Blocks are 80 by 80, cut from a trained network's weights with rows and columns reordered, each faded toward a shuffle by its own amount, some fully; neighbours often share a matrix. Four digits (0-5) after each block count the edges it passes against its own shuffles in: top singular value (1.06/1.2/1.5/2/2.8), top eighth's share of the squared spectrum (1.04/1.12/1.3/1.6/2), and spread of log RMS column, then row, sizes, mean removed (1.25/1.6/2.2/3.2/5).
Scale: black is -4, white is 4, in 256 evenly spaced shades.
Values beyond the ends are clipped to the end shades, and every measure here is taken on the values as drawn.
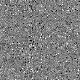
2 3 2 1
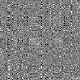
4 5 3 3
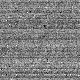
4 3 1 2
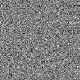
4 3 0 2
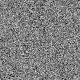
0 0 0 0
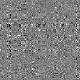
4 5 3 3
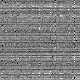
5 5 2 3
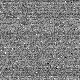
3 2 0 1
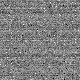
3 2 0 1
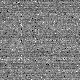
3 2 1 0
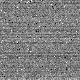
3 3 1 1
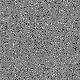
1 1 0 1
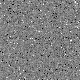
1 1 0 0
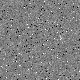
0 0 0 0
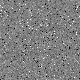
0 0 0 0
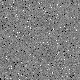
0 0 0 0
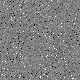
0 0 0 0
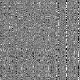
4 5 3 1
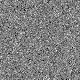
2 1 0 0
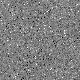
0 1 0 0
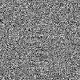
3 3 0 2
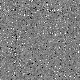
2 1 0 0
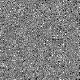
2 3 2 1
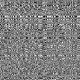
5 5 0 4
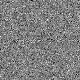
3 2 0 1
